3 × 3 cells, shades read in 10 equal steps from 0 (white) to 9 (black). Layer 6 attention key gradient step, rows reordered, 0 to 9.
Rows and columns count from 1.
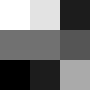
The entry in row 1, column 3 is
8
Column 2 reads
1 5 8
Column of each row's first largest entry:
3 3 1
